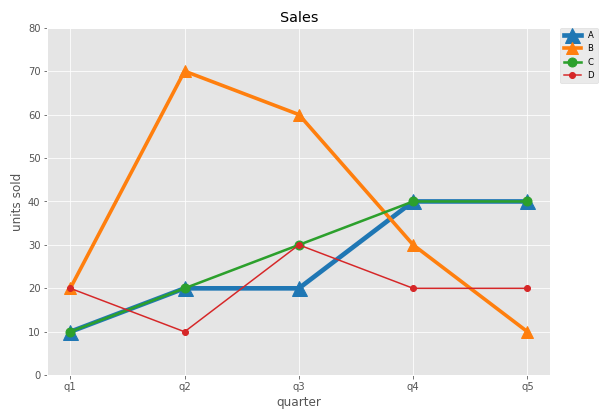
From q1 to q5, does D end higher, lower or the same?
the same
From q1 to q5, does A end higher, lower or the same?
higher
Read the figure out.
Title: Sales
x-axis: quarter, ticks q1 q2 q3 q4 q5
y-axis: units sold, ticks 0 10 20 30 40 50 60 70 80
Legend: A, B, C, D
Values:
A: 10 20 20 40 40
B: 20 70 60 30 10
C: 10 20 30 40 40
D: 20 10 30 20 20
